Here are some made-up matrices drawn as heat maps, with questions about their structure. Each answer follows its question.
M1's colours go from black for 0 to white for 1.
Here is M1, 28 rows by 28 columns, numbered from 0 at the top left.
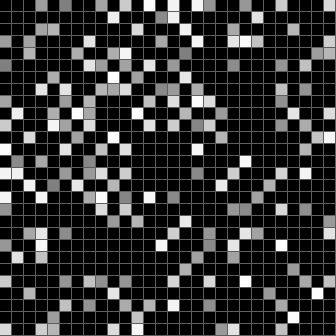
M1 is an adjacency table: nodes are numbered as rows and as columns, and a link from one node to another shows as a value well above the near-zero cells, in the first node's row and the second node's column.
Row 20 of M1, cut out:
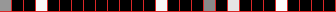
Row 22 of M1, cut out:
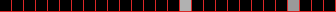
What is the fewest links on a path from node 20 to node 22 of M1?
4
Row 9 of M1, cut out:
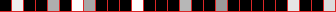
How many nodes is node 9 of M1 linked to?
9
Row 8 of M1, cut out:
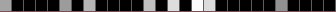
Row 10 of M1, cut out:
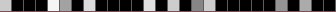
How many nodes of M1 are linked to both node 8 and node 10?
8
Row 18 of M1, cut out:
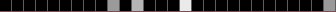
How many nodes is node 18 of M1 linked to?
4
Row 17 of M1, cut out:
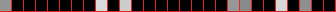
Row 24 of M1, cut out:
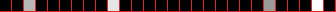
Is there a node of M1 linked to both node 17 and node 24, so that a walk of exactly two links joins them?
no
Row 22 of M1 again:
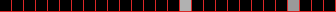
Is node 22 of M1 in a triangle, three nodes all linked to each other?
no
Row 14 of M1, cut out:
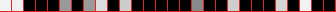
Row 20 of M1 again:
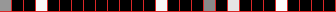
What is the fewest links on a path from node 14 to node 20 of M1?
2
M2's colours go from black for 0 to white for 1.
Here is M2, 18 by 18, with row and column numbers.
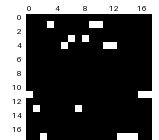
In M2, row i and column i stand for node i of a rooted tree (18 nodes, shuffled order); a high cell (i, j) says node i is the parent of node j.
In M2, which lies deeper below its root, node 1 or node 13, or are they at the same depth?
node 1
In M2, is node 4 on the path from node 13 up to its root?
yes
